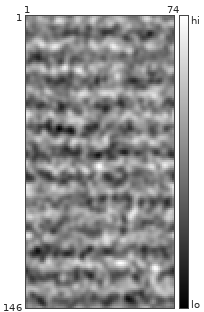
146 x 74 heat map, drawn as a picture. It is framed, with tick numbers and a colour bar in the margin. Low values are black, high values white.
On average the colour sits 50% of the way up the scale. Stripes running across repeat 12 times from top to bottom. There is no overall slope. The histogram is bell-shaped. No lone cell stands out from its neighbours.
